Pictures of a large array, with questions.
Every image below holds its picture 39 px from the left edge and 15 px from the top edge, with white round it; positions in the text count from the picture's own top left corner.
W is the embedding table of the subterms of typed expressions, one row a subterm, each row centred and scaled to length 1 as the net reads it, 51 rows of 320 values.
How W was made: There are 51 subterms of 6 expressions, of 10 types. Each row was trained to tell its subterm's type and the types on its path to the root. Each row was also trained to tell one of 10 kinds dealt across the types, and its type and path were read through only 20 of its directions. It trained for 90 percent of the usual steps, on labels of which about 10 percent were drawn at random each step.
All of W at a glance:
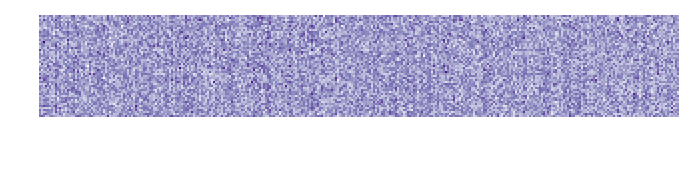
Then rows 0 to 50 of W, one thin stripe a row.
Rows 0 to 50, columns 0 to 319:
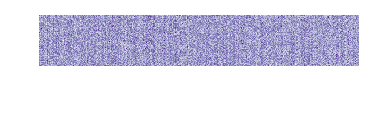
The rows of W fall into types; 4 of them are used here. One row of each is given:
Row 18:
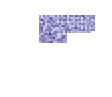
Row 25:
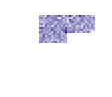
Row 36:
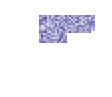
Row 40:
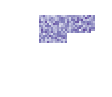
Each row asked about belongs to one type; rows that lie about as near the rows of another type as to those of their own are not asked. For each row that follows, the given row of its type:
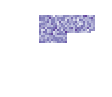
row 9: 36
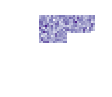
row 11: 40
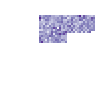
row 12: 25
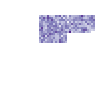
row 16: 18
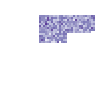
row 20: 40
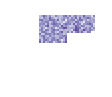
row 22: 36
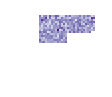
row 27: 36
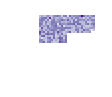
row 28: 36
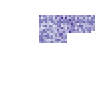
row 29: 40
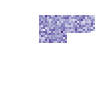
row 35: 36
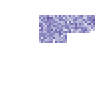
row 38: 18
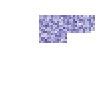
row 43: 40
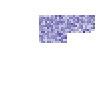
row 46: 40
